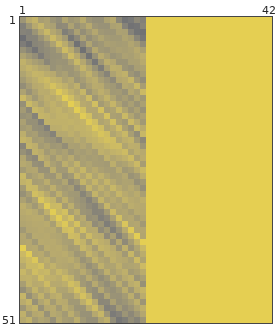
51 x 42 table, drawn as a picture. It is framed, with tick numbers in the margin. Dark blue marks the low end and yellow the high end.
It is made of 1 by 2 panels. Panel 1,1: high, slanting down to the right. Panel 1,2: very high, flat.
